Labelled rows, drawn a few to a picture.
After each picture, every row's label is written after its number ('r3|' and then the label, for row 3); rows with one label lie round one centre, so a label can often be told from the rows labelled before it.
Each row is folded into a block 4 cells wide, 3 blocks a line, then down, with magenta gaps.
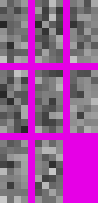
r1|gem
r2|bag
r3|gem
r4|bag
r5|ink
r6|gem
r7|gem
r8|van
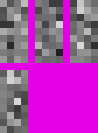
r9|gem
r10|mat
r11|van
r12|van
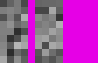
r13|ink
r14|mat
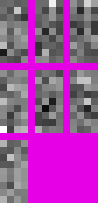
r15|mat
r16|bag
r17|bag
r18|gem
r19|ink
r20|van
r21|gem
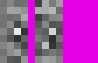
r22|van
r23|van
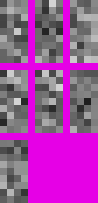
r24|van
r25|bag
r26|gem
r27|van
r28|van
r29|ink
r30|mat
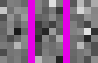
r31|ink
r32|bag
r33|van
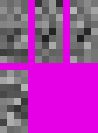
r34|ink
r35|ink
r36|ink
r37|van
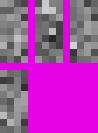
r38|mat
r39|van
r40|mat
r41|mat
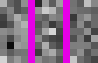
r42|gem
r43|van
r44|bag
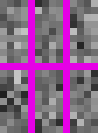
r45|gem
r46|ink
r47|gem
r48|bag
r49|mat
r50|mat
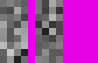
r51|mat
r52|bag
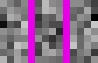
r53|gem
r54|van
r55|mat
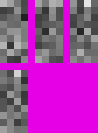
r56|mat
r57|bag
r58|bag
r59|bag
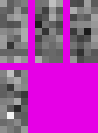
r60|gem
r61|bag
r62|ink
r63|van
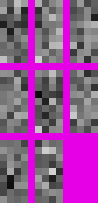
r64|bag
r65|gem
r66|mat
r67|mat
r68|bag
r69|mat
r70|ink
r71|van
